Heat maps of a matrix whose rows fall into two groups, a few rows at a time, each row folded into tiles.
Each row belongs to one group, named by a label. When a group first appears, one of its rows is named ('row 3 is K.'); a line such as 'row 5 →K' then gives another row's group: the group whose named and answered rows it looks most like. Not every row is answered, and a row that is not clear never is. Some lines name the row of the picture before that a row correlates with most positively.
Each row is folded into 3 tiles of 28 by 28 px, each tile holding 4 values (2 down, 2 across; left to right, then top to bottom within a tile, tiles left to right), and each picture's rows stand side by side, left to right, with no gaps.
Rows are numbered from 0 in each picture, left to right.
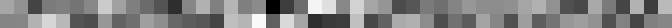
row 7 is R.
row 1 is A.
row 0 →R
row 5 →R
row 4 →A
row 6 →A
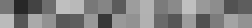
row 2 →A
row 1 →R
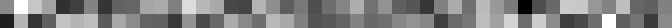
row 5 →R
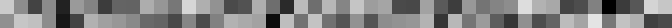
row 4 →A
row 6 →A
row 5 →R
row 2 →A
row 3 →R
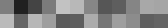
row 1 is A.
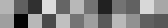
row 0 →R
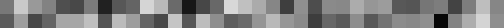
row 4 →A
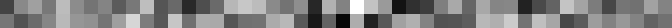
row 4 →A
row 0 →R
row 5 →R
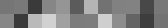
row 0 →R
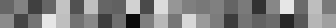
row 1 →R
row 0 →R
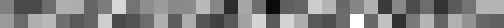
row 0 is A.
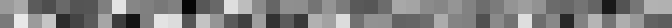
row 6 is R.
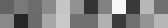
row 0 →R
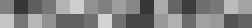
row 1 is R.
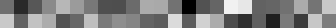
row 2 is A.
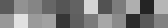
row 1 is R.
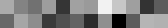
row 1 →A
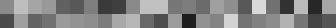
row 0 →A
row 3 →R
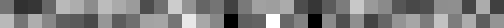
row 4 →A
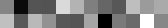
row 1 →R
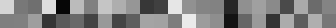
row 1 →A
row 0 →R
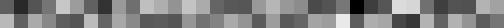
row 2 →A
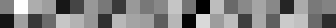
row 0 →A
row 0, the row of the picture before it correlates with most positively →3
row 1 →R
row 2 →R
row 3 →R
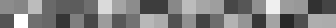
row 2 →A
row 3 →A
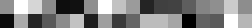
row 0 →A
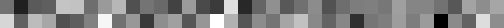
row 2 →R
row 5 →R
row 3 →R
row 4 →R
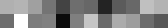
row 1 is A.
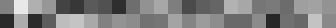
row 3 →R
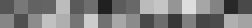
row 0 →R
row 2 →A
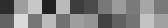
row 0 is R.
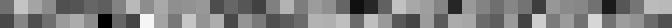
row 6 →R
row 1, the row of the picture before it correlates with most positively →1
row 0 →A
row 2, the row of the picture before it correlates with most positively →0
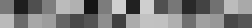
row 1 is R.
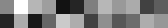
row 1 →A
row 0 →A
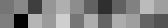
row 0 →R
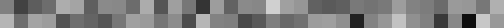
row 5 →R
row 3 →A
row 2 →R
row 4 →R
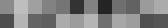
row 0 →A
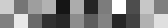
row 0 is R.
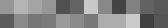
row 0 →A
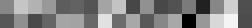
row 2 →R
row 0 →A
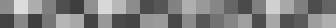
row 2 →A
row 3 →A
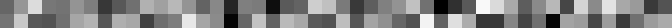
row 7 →A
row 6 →R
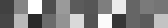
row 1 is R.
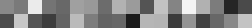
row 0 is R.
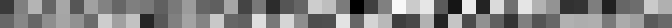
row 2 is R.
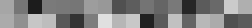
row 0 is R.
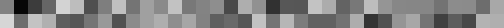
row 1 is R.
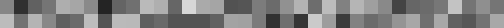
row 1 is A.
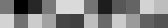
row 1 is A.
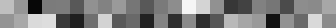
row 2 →A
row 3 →R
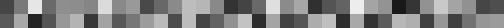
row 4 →A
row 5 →A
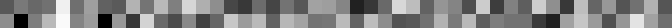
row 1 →R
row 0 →R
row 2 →A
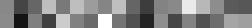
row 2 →A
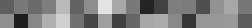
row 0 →R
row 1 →A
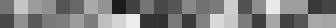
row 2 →R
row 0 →A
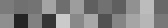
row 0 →R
